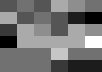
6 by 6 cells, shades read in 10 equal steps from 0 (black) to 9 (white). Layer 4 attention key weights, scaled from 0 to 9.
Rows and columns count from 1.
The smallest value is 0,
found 2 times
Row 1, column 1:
3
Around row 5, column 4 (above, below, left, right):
6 2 4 4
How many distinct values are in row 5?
2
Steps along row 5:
same same up down same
